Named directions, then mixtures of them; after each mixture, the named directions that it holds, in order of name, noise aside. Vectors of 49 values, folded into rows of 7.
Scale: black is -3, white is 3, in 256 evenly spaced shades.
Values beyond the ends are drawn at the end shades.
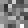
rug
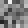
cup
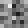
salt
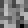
cup, rug, salt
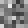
cup, rug, salt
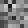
cup, rug, salt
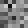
cup, rug, salt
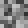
cup, rug, salt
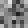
cup, salt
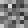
rug, salt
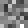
rug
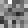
cup, salt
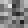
salt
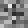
rug, salt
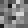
cup, rug, salt
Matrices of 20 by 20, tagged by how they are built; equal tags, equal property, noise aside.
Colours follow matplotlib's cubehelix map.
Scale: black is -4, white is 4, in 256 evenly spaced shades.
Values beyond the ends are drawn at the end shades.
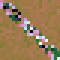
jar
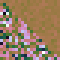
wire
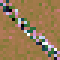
jar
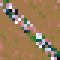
jar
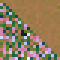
wire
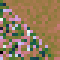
wire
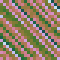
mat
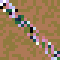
jar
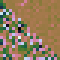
wire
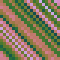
mat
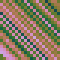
mat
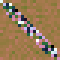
jar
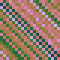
mat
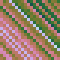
mat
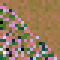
wire
